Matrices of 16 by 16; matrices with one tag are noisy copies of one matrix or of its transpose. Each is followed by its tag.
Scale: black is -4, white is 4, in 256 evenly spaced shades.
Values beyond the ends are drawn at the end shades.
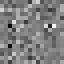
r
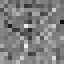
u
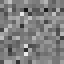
r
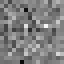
u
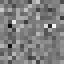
r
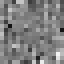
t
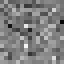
u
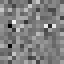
r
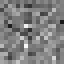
u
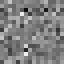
r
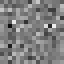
r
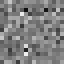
r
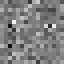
r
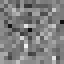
u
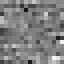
t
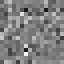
r
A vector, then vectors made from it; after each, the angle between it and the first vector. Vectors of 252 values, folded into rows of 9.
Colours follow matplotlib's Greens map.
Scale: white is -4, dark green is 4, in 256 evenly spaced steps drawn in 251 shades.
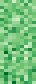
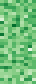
partly opposed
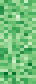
partly aligned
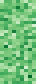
partly aligned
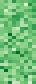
partly opposed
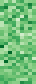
orthogonal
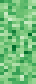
orthogonal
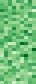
orthogonal
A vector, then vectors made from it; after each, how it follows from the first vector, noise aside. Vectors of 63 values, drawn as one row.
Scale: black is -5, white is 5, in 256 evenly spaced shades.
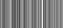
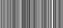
wrapped around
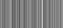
shrunk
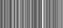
sign-scrambled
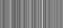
shrunk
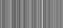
shrunk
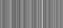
shrunk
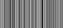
sign-scrambled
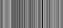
sign-scrambled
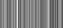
wrapped around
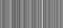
shrunk
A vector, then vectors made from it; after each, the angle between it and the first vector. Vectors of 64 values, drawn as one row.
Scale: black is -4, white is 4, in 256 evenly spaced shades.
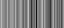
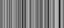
orthogonal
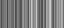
nearly opposite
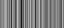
orthogonal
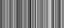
partly opposed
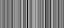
orthogonal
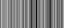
nearly parallel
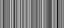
partly aligned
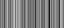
orthogonal
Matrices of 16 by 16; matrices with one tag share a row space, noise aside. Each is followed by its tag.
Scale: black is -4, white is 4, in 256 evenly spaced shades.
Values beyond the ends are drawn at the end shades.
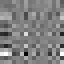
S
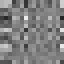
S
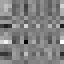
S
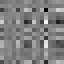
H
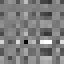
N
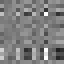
H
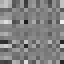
S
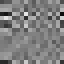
S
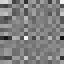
S
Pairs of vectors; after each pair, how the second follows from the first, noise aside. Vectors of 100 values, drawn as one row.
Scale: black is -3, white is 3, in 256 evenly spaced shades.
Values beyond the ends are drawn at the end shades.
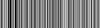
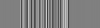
partly zeroed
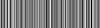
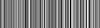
wrapped around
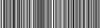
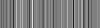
partly zeroed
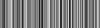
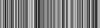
shuffled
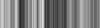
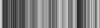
wrapped around
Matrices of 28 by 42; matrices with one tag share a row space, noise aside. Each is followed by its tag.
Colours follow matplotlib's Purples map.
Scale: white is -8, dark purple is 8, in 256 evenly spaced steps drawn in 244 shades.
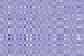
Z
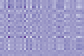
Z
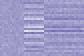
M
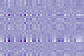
Z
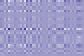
Z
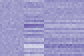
M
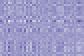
Z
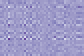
Z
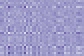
Z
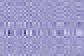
Z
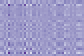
Z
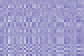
Z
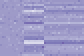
M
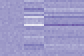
M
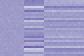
M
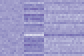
M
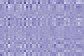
Z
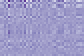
Z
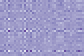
Z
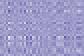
Z
